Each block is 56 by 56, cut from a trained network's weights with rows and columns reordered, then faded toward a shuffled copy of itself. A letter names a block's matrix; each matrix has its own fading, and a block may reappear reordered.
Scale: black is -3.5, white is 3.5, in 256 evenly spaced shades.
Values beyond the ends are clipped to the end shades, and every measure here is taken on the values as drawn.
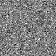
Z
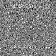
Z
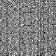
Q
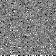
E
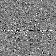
E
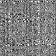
Q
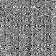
Q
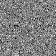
Z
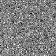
Z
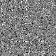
E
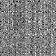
Q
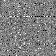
E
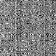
Q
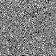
E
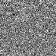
Z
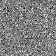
Z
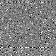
E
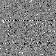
E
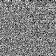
Z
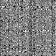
Q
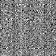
Q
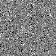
E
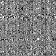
Q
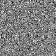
Z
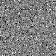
E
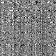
Q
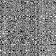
Q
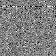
E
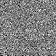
Z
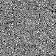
E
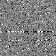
E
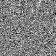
Z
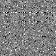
E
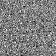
Z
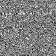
Z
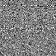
Z
